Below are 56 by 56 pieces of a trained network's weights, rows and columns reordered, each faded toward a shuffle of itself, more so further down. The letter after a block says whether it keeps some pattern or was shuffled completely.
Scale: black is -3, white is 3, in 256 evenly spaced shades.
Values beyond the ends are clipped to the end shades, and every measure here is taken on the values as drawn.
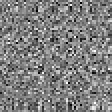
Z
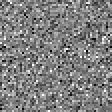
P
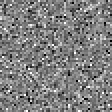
P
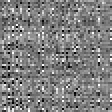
Z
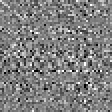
Z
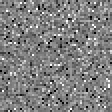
P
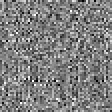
Z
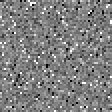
P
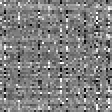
Z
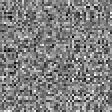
Z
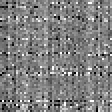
Z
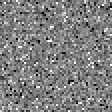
P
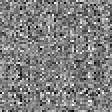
Z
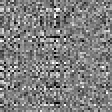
Z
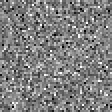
P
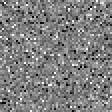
P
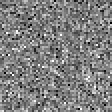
P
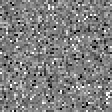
P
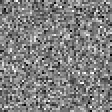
P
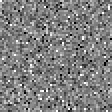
P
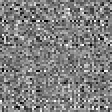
Z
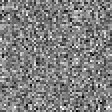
Z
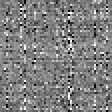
Z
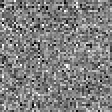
Z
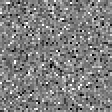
P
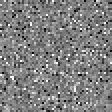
P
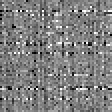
Z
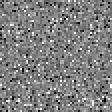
P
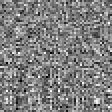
Z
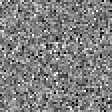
P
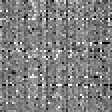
Z
